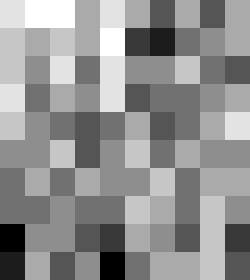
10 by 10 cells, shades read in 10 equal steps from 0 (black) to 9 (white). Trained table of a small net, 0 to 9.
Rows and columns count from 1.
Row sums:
64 53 56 53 50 52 53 50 38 41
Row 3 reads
7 5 8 4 8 5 5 7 4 3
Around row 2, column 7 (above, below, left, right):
3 5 2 4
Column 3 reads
9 7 8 6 4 7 4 5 5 3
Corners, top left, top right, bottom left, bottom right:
8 6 1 3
